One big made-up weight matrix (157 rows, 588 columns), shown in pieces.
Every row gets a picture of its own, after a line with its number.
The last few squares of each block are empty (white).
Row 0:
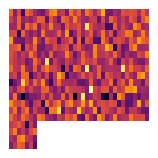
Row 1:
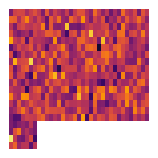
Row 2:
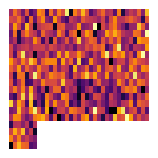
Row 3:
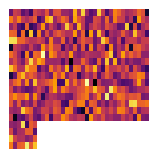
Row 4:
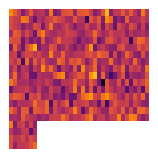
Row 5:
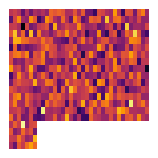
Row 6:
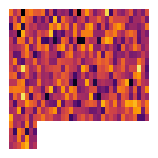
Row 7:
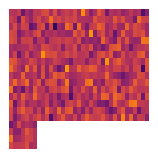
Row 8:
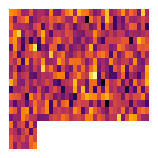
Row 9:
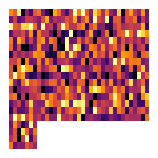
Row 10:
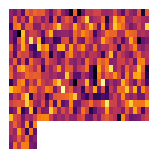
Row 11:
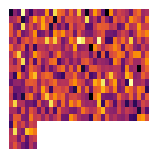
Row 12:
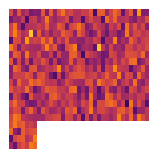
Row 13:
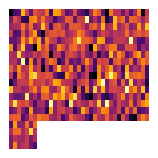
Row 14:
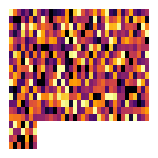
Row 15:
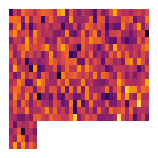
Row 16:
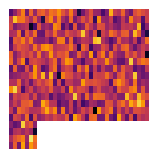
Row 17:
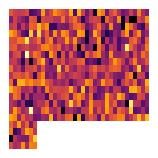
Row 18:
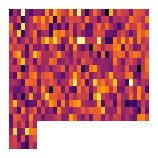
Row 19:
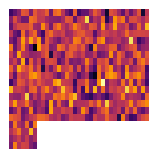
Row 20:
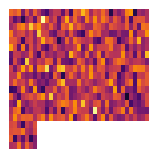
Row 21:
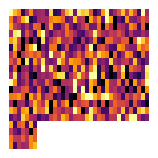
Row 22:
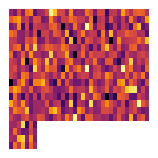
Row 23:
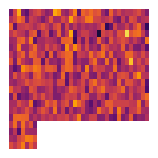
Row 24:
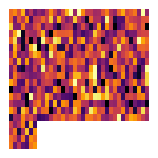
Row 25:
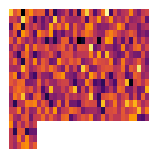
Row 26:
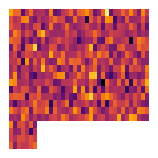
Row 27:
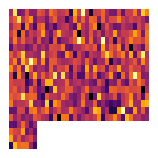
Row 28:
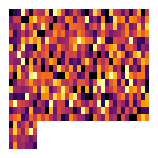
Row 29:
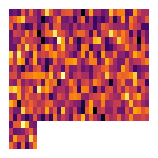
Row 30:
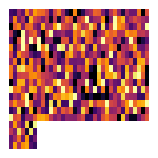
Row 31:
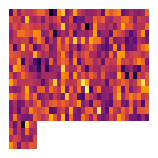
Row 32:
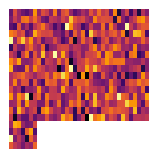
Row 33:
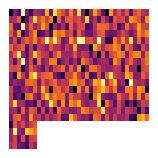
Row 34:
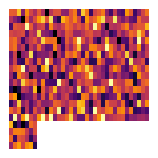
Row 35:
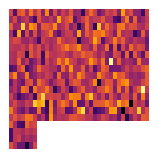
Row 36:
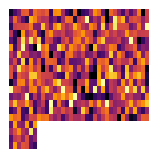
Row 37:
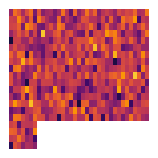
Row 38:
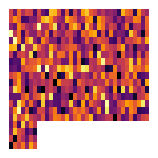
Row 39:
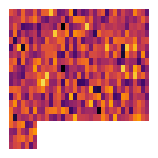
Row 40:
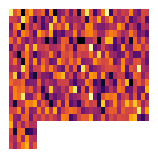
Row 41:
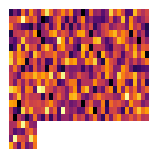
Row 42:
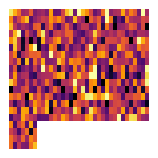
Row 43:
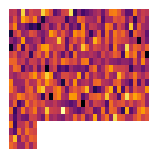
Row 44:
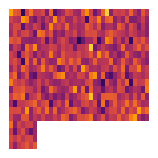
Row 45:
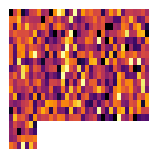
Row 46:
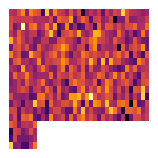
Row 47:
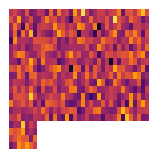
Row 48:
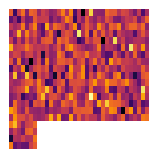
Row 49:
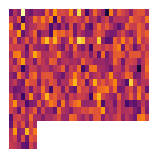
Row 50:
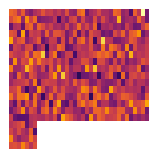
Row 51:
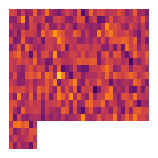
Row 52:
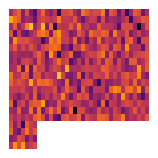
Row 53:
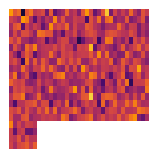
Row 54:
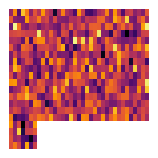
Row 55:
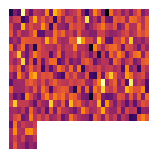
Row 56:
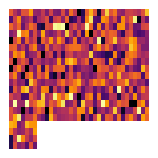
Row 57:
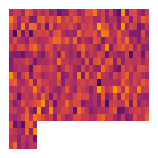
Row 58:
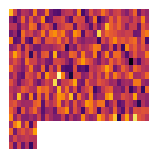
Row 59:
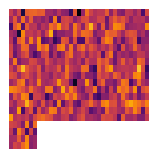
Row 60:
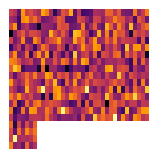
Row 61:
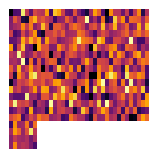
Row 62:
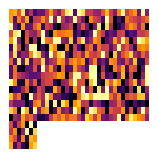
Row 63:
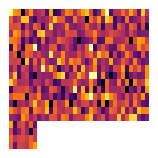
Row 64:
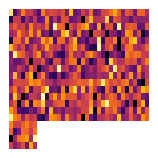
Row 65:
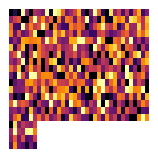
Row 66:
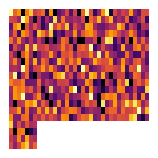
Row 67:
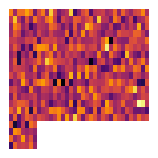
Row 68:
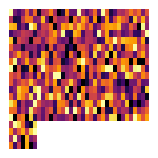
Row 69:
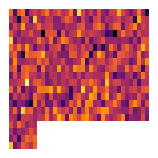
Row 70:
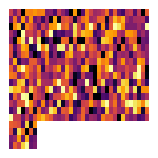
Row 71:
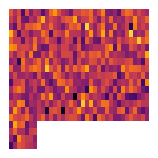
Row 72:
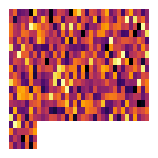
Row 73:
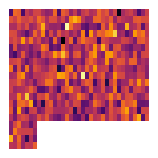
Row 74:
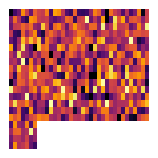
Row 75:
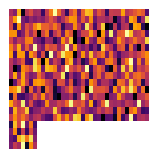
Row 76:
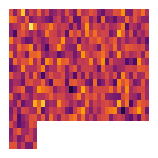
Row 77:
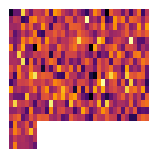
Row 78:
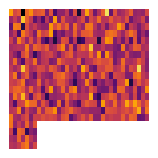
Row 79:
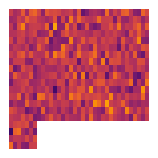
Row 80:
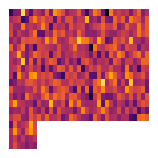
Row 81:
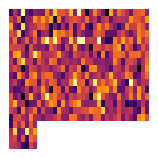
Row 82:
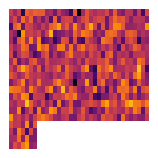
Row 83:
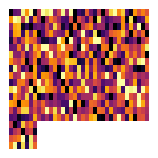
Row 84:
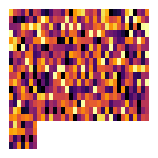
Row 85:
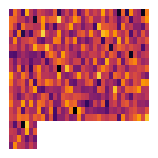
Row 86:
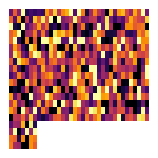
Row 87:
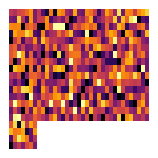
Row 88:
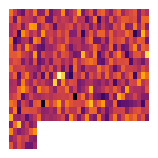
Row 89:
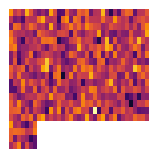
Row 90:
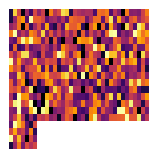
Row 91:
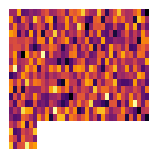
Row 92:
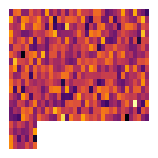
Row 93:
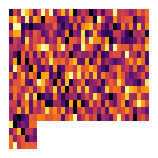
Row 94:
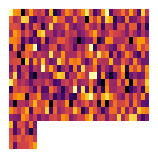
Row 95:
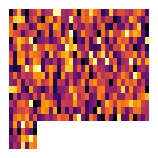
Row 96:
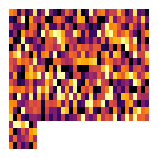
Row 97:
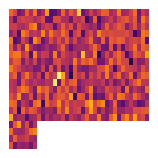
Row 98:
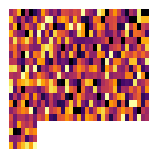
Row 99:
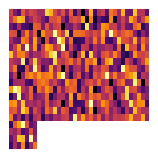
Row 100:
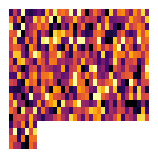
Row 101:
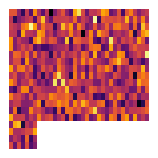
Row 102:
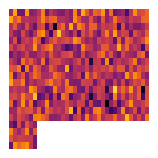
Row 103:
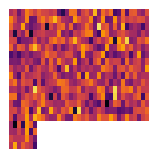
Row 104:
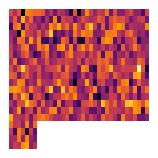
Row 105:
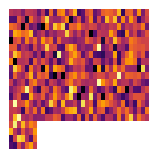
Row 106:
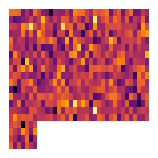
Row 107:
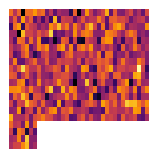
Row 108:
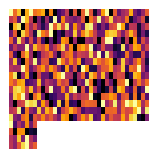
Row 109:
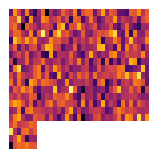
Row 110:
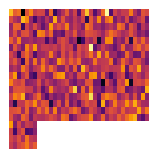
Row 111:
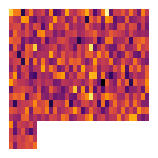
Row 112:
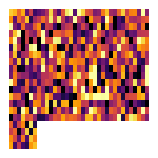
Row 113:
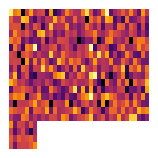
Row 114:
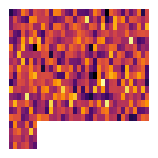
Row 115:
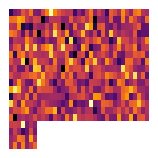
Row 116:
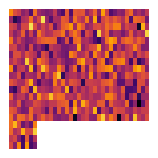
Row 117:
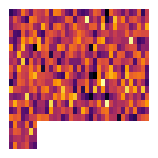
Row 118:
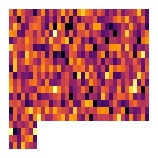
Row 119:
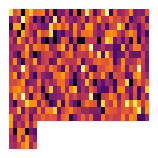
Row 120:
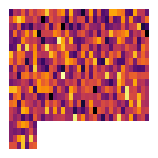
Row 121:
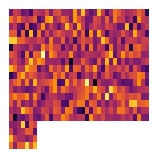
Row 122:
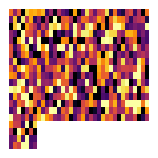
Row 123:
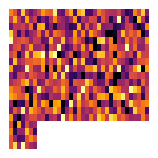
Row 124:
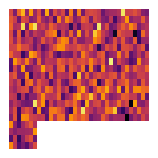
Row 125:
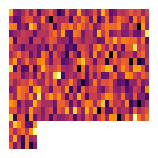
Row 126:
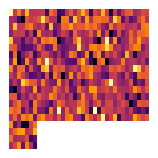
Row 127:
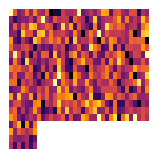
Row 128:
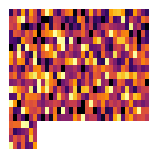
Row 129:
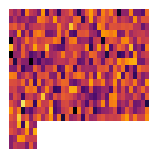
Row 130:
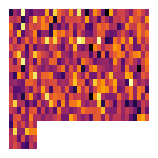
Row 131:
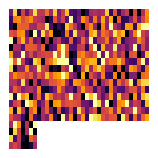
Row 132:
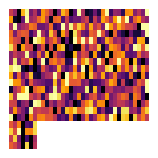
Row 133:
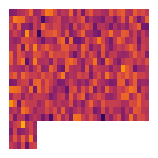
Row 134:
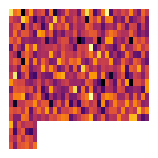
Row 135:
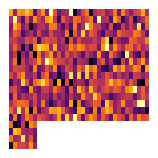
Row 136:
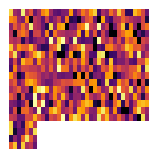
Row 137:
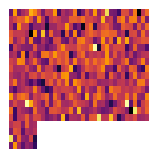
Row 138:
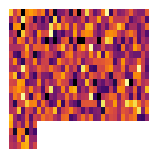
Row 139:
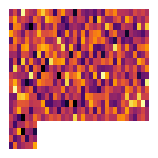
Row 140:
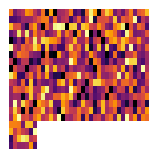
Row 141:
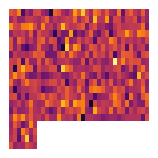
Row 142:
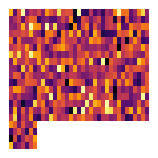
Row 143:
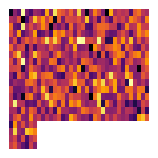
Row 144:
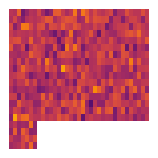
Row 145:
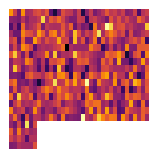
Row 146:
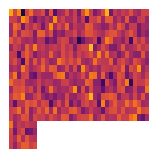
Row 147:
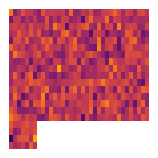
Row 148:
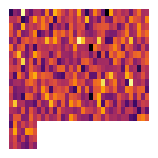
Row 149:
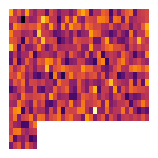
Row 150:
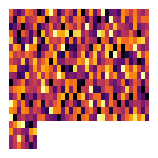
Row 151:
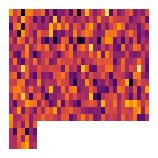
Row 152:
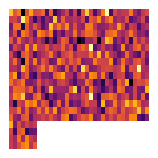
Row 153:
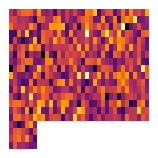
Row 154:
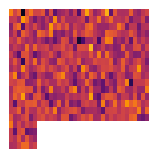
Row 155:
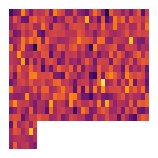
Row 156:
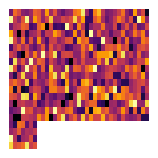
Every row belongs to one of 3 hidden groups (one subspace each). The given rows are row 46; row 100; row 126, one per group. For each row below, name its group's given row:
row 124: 46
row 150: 126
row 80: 100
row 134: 100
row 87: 46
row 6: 100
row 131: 46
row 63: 100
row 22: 126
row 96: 126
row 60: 126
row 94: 100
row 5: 46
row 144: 126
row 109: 46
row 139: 126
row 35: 46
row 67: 126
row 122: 100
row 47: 46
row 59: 100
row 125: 126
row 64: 46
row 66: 100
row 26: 100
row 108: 100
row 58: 126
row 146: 100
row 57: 46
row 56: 46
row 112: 100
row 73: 46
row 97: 126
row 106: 126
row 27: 46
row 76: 46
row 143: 100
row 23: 126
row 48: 46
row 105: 46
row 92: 46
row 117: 100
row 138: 100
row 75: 126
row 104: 100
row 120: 126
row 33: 100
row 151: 100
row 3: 46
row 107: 100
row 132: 126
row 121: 46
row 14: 126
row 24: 100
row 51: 126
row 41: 126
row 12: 46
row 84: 126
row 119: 100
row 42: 100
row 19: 100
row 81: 100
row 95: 126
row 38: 126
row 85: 46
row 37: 46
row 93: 126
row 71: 126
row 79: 46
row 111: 100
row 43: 126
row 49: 100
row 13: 100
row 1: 46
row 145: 126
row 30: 100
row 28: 100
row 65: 100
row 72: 126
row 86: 100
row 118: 46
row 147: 46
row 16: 126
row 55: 100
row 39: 126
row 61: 100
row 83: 126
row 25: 100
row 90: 46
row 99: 126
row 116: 126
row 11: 100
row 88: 126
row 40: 100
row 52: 46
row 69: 46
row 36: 100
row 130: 100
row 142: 46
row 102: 46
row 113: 100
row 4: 100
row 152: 100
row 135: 126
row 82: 100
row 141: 126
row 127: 126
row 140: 46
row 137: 46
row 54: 126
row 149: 126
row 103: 46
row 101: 126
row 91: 46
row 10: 100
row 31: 126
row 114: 100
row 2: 46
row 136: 46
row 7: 46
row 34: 126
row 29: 126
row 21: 100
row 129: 46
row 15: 126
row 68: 126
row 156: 46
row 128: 126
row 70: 100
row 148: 100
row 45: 126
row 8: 100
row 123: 46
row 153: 46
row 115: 126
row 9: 126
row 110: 100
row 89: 126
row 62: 100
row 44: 100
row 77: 100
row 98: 46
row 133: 126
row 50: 46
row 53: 100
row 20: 126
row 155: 100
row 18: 100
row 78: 100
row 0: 126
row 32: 46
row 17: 46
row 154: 100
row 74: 100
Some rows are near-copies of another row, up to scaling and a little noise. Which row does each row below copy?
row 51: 96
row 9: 141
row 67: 135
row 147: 64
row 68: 125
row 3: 121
